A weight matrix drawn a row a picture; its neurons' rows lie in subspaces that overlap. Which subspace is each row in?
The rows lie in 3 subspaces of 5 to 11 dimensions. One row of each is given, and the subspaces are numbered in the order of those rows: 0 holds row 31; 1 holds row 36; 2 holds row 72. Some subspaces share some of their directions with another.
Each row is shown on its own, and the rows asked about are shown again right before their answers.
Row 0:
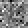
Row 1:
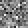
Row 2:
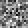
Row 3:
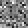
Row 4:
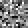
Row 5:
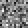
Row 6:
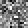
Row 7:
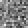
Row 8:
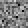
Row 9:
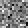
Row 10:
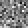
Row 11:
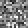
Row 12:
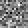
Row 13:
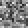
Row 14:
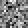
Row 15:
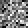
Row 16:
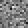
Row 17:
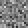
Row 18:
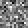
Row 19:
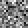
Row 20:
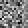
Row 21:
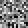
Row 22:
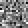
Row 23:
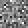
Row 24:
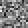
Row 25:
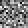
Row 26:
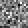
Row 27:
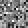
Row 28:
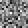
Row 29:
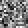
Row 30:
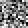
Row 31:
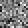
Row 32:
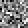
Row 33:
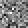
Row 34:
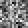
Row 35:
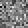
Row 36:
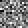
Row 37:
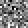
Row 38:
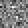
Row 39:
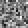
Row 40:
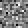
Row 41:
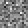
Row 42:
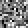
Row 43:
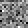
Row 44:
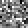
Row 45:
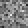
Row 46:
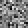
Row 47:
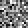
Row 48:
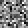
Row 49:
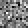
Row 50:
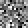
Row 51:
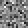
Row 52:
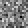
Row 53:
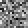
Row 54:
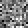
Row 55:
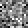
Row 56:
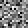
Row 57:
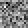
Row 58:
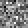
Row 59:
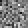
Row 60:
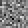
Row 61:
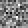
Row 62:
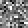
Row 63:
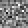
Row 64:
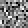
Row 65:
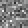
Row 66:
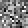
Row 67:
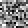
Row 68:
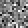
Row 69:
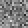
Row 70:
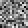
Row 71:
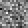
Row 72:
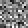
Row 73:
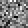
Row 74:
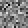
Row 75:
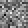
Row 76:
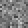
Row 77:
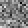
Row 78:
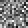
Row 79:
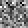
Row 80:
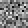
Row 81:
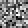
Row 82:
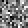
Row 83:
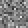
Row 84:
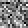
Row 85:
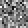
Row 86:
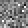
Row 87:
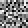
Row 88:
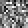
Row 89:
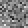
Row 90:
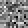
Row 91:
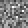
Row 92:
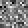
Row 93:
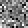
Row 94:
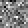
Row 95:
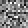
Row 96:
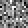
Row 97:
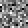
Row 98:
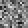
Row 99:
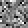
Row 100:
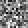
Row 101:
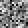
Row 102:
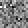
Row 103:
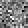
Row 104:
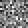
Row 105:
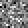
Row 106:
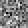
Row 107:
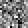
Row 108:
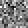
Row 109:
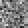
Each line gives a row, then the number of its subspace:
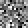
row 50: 1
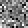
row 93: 1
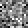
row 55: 2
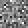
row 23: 0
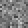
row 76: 2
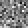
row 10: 0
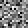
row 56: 2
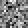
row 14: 1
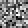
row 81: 1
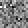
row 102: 1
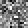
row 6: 1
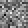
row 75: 0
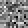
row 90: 0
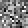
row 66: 0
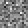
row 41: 2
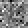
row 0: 0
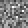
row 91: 2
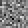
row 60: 0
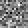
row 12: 2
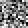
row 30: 0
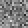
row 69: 1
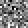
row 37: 2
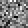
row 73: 0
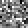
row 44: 0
